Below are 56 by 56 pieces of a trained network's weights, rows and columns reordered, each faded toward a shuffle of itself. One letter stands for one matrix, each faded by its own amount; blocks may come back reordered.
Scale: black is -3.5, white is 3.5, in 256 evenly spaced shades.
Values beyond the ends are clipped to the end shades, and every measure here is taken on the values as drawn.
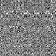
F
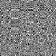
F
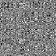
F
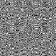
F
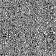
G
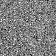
G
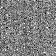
G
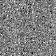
G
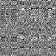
F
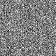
G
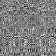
F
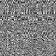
F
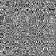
F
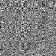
F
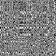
F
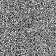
G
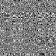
F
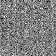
G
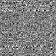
F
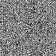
G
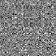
F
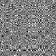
F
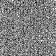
G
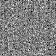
G
